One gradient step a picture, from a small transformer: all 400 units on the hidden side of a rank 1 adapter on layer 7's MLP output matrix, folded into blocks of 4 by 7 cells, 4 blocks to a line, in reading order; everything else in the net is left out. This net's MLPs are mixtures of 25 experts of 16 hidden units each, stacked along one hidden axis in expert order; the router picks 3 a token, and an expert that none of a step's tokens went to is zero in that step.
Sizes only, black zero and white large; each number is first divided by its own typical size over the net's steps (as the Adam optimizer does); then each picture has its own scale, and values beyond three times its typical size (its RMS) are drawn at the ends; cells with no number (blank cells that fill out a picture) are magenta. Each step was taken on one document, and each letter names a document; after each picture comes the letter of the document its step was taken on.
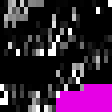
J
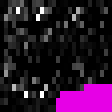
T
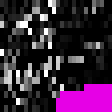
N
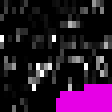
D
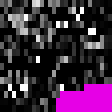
N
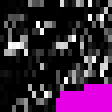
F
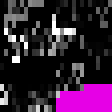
J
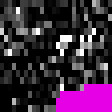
N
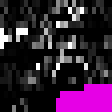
D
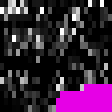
T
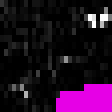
T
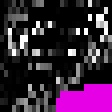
F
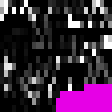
D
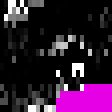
J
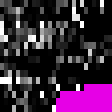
N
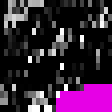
J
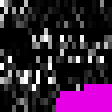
N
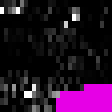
T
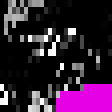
J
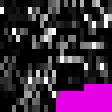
N
